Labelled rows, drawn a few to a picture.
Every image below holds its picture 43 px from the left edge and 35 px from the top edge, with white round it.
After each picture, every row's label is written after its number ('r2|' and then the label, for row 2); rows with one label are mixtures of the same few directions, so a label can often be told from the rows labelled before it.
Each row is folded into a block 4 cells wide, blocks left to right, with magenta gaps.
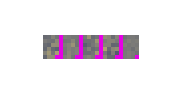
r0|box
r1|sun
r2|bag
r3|box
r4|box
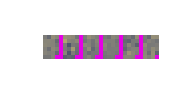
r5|bag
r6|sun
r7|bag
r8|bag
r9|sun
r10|bag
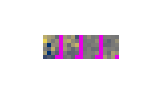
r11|sun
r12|sun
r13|bag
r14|bag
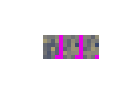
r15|sun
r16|sun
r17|sun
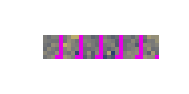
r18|box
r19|bag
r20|bag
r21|bag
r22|sun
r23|bag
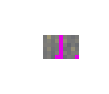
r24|bag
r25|sun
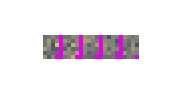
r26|sun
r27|box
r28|sun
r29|bag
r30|sun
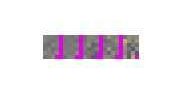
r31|box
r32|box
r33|box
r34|bag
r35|box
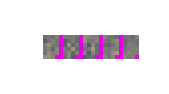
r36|sun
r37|box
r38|sun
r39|bag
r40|sun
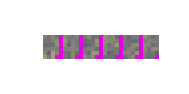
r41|bag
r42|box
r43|bag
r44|sun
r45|box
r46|box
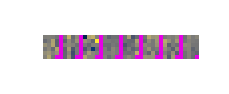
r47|sun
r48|bag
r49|box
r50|bag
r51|bag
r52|bag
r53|box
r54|bag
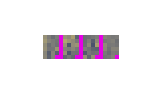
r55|box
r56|sun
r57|sun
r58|box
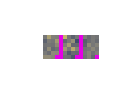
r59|bag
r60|box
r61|box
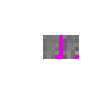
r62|box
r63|box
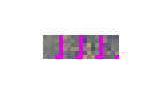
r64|box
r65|box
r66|sun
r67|bag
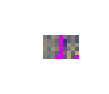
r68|bag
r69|box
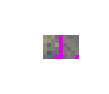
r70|sun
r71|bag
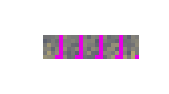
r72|sun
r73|box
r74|bag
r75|box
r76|bag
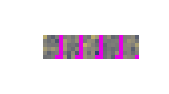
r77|box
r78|box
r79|bag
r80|bag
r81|sun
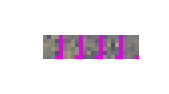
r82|bag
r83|sun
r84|bag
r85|sun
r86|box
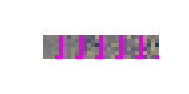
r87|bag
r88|bag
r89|sun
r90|box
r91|bag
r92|sun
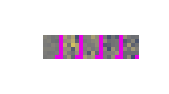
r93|box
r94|sun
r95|bag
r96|bag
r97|box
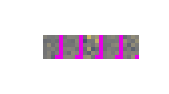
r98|box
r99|bag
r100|bag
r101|box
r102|box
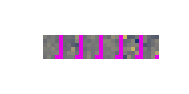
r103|box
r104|sun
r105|box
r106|bag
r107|box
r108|bag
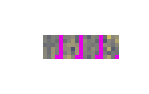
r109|bag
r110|sun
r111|bag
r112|bag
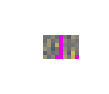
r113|sun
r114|bag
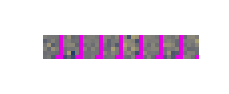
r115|box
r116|bag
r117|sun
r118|sun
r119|bag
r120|sun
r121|bag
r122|box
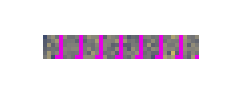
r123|box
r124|box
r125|bag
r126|box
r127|bag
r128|box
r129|bag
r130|box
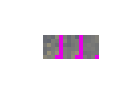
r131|sun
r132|bag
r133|sun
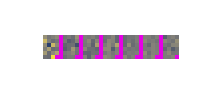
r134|box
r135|sun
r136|sun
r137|sun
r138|sun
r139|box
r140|box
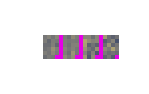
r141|sun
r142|bag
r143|box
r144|box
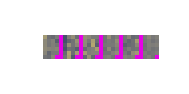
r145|box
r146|box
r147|sun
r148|bag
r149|bag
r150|bag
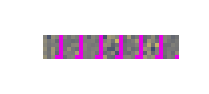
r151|bag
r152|box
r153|bag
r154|box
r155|bag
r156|sun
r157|bag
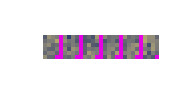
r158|box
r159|bag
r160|sun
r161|box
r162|box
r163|sun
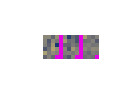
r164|sun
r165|bag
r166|box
